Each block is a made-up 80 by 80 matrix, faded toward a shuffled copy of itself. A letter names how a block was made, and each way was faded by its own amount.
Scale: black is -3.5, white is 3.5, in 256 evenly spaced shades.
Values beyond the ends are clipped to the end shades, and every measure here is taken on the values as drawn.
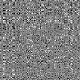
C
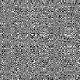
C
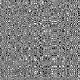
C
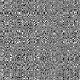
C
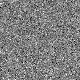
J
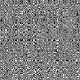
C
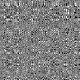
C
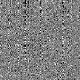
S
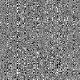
S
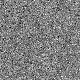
J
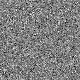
J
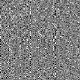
S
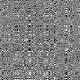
C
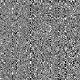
S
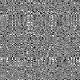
C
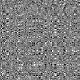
C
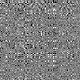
C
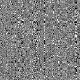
S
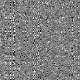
S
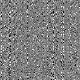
S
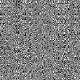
S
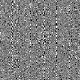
S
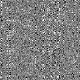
S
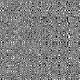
C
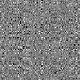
C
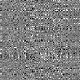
C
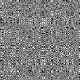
C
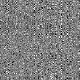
S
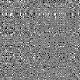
C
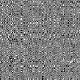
C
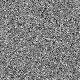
J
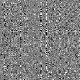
S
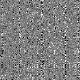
S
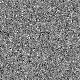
J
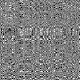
C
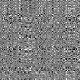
C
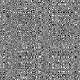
C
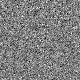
J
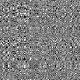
C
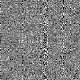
S
